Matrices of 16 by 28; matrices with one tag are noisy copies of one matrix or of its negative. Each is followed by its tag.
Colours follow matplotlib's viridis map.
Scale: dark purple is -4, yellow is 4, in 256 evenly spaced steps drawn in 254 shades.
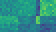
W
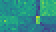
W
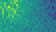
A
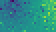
A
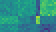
W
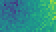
A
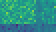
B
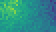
A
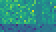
B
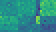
W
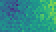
A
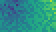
A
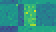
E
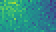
A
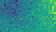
A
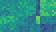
W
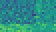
B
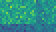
B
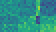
W
